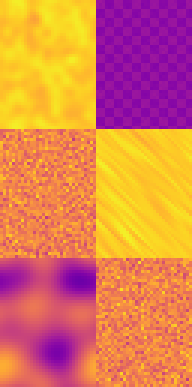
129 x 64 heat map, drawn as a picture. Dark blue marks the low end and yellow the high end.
The table splits into 3 rows of 2 panels. Panel 1,1: very high, blotchy, faint in contrast. Panel 1,2: low, checkered, faint in contrast. Panel 2,1: high, fine-grained. Panel 2,2: very high, slanting down to the right, faint in contrast. Panel 3,1: middling, smooth, strong in contrast. Panel 3,2: high, fine-grained.
